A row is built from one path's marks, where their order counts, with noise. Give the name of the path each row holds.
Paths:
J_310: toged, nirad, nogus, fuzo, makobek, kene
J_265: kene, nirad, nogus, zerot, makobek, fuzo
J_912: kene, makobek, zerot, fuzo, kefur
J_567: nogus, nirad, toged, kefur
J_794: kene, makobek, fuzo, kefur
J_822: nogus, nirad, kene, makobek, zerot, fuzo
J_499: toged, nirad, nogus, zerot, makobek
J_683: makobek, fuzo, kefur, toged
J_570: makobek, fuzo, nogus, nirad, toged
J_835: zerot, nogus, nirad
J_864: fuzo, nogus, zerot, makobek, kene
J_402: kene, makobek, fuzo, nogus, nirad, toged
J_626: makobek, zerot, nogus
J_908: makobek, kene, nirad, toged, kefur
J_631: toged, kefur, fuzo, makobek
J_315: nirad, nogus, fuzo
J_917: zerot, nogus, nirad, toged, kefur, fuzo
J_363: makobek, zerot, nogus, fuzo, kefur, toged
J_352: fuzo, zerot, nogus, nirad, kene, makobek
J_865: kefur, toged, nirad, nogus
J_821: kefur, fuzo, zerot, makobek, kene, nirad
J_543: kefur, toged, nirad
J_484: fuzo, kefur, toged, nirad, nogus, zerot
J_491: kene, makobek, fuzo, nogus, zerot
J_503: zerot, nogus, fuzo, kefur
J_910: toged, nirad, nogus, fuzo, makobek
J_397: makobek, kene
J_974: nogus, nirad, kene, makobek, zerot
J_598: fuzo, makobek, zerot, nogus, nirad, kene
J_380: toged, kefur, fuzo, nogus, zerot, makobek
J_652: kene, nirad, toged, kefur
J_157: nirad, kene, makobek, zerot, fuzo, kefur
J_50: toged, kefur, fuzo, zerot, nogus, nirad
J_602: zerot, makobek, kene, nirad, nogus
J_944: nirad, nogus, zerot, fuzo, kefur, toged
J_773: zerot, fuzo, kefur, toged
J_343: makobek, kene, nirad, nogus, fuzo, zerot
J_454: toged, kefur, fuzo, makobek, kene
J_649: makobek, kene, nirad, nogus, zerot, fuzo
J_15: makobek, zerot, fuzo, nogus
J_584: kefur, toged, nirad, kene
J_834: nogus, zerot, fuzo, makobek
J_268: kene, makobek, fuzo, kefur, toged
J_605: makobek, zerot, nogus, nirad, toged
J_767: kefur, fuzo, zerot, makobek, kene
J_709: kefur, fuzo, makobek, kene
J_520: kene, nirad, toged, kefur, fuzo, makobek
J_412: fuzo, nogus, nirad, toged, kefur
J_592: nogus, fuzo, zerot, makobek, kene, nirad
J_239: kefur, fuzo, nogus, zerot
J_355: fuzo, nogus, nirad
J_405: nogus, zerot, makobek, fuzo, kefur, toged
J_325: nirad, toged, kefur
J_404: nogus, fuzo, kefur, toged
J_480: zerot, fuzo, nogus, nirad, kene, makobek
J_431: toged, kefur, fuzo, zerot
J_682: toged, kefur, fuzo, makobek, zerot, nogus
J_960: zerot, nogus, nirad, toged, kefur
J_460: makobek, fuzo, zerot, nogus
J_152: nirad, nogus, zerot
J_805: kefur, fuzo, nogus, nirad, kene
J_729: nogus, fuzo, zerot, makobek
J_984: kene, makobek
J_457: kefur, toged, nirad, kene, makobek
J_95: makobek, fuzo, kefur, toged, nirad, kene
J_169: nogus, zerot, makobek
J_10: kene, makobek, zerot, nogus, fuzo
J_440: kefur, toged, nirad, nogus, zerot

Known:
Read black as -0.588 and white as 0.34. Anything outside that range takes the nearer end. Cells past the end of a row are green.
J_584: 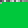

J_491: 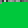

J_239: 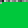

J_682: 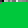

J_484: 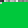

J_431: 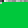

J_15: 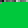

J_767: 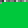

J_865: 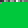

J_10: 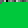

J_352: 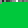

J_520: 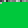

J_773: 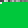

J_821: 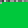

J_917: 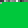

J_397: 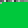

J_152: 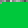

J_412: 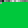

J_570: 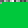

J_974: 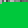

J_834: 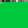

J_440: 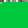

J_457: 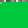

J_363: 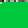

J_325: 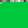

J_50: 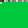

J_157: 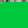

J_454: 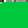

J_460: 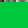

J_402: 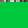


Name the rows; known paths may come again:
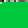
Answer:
J_363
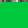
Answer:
J_480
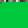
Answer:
J_265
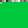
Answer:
J_652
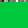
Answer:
J_380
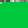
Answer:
J_567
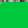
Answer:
J_343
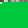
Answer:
J_773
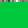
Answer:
J_499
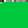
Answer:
J_454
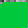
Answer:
J_631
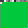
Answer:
J_683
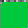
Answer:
J_767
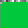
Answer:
J_908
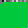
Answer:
J_864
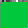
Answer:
J_352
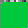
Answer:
J_605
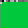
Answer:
J_405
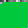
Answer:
J_520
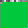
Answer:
J_584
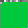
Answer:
J_440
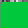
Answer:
J_598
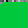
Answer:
J_794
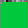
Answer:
J_984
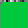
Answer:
J_822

